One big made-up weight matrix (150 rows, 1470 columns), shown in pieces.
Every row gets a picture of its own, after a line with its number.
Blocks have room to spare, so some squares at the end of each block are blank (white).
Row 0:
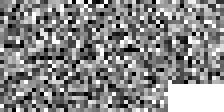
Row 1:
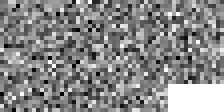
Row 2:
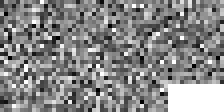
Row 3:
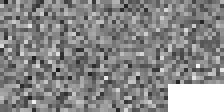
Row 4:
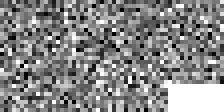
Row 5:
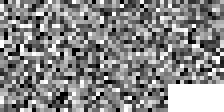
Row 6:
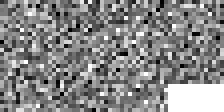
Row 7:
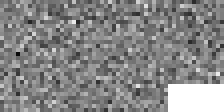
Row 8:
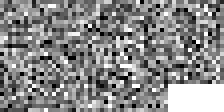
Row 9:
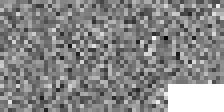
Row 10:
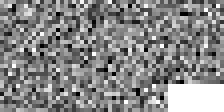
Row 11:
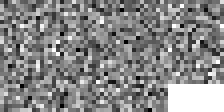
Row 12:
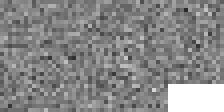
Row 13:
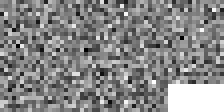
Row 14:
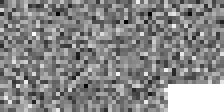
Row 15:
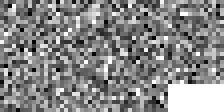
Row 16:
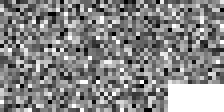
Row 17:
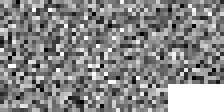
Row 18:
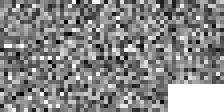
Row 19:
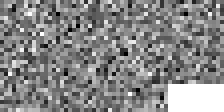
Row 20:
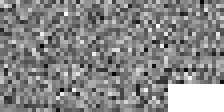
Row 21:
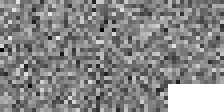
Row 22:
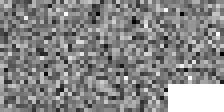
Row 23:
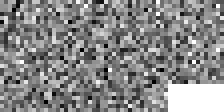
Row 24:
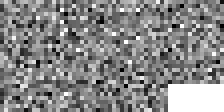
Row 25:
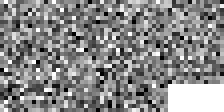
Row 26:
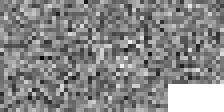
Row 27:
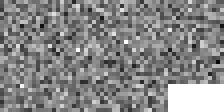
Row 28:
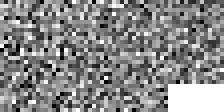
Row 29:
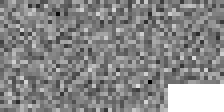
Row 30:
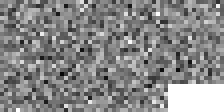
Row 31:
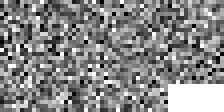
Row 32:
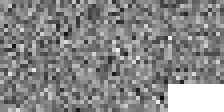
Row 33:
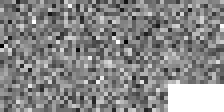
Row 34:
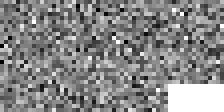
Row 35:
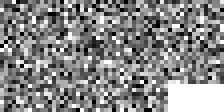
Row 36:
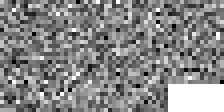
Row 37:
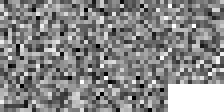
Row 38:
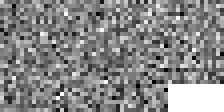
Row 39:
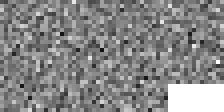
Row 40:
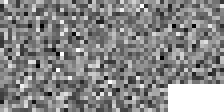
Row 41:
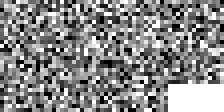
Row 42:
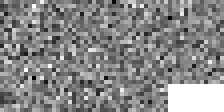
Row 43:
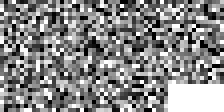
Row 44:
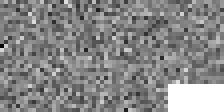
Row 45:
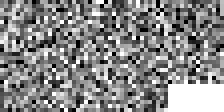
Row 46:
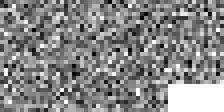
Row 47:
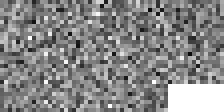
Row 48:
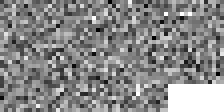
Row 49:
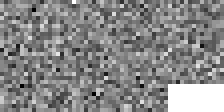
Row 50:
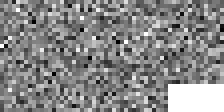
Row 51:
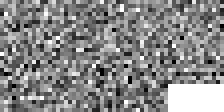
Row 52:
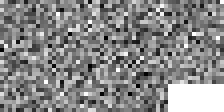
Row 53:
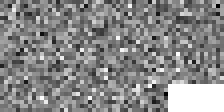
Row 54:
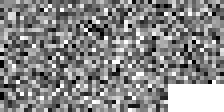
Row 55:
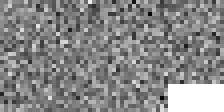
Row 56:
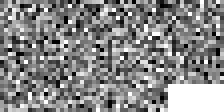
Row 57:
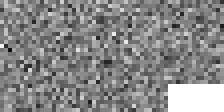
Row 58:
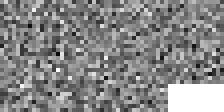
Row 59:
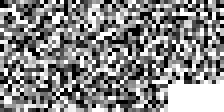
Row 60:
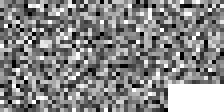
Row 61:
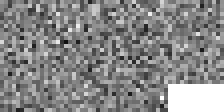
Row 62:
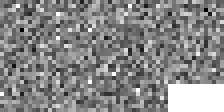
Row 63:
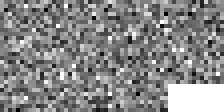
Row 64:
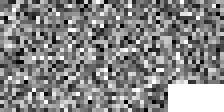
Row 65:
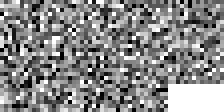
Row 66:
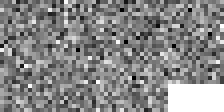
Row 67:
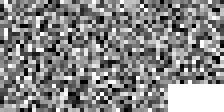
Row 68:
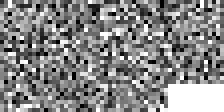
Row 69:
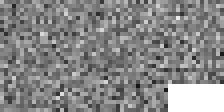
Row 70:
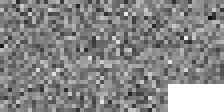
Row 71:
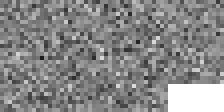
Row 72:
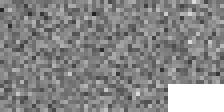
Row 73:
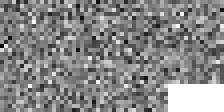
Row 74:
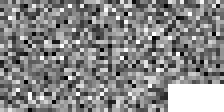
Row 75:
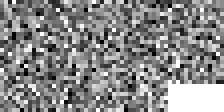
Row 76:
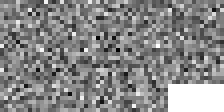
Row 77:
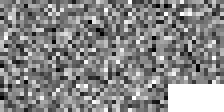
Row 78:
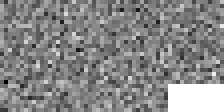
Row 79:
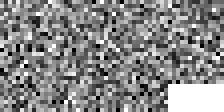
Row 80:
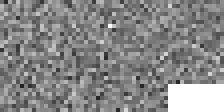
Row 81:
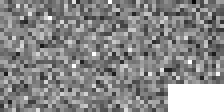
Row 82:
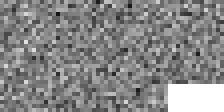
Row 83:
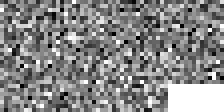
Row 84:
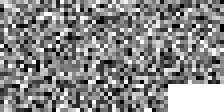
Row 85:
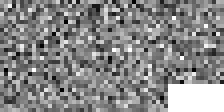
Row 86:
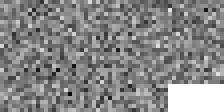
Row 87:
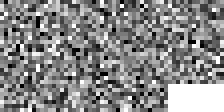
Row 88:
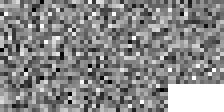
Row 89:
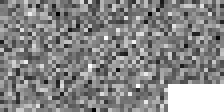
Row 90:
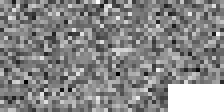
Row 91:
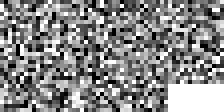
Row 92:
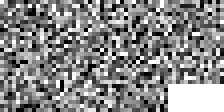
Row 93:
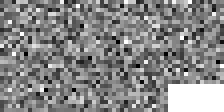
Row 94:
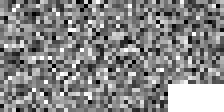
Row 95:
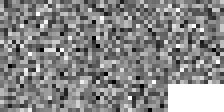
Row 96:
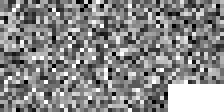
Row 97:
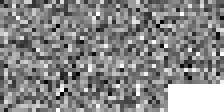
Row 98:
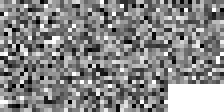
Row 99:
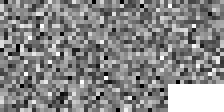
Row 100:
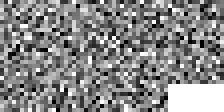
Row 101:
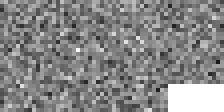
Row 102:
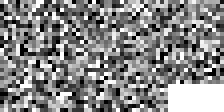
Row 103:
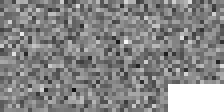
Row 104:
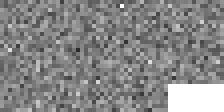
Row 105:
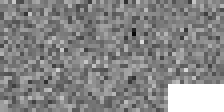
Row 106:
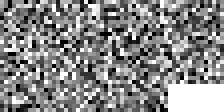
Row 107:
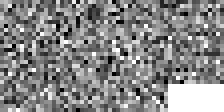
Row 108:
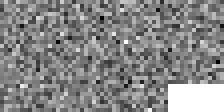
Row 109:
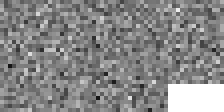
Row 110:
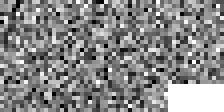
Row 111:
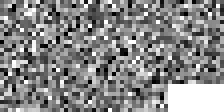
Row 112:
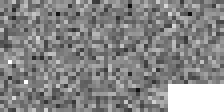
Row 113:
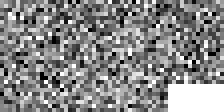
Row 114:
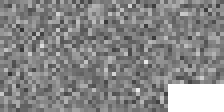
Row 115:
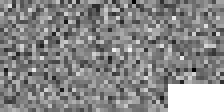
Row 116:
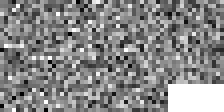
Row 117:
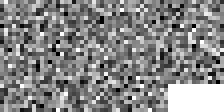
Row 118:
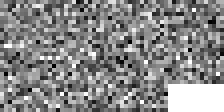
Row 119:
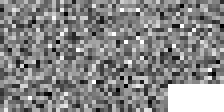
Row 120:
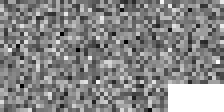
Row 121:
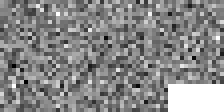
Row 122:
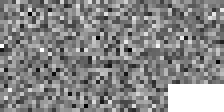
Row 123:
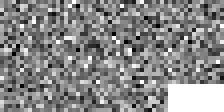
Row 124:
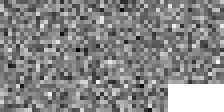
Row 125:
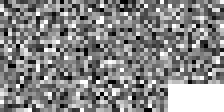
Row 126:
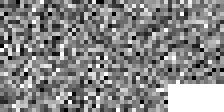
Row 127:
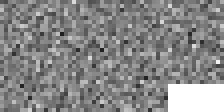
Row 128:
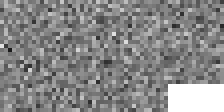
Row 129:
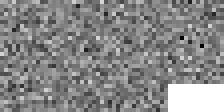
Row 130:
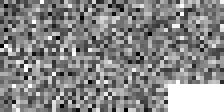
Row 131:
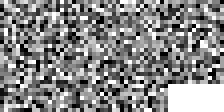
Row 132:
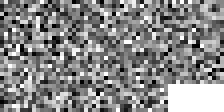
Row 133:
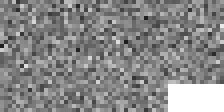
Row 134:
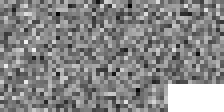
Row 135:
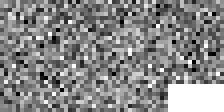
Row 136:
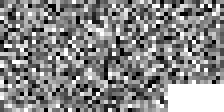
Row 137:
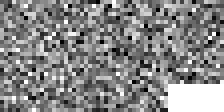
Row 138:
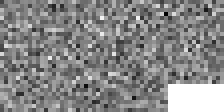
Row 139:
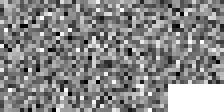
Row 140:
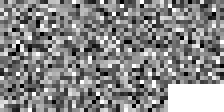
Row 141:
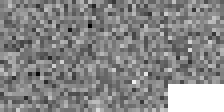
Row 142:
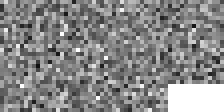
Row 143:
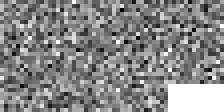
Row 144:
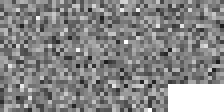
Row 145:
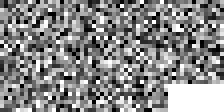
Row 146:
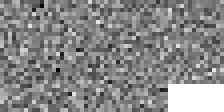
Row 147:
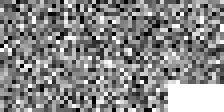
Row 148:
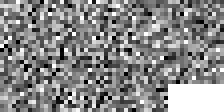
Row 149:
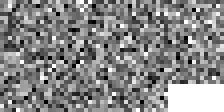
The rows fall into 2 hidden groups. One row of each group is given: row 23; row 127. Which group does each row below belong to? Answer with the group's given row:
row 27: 127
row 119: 127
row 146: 127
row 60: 23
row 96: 23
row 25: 127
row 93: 127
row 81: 23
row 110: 23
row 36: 23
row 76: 127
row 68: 23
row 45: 23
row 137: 23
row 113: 23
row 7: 23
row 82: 23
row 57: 127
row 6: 23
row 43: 127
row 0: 23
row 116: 23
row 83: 127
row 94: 23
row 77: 23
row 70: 127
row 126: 127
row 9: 23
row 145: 127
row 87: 127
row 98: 127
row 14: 23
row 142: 127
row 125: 127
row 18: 23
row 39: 127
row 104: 127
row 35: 127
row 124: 127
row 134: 23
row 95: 127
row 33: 127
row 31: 127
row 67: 127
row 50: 127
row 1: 23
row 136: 23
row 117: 127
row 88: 127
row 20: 23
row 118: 23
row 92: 23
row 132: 127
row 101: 127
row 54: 23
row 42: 127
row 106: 23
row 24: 127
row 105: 127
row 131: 127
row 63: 23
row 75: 127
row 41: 127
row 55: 23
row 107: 23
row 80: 127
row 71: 23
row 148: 127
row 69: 23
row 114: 23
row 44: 127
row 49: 127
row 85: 23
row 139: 127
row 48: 23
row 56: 23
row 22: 23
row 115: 23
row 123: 127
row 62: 23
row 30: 23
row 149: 23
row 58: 127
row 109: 127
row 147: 127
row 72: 23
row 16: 127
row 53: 23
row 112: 23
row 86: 127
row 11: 127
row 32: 23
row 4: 127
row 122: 127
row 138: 23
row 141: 23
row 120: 127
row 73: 127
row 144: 127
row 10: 23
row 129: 127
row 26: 23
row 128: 127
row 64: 23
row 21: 127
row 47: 23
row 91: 127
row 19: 23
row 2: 127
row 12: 23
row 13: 127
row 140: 127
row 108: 127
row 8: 23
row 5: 127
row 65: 127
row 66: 127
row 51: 127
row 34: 127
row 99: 127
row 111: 23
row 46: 23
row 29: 23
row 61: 23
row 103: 127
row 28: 127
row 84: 127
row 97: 23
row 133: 127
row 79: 127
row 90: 23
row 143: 127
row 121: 23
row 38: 23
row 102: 127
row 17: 127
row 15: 23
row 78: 127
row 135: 23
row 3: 127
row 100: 127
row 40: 127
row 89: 23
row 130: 127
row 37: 127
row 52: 23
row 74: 23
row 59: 23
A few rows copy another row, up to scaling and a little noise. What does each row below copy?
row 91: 37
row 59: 46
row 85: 115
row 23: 110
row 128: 57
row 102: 58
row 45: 47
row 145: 104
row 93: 103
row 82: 134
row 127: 39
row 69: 38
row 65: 88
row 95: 109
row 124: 125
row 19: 111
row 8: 12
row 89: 6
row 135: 113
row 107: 32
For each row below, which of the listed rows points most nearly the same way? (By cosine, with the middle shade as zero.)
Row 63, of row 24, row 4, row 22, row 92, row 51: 92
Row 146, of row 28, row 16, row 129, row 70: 28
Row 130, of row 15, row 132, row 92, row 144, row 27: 132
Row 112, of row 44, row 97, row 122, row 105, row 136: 136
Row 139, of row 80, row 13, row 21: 21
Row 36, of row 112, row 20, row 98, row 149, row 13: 20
